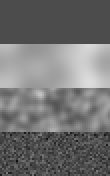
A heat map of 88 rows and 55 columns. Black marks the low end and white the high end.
It is made of 4 by 1 panels. Panel 1,1: low, flat. Panel 2,1: high, smooth. Panel 3,1: middling, blotchy. Panel 4,1: low, fine-grained.
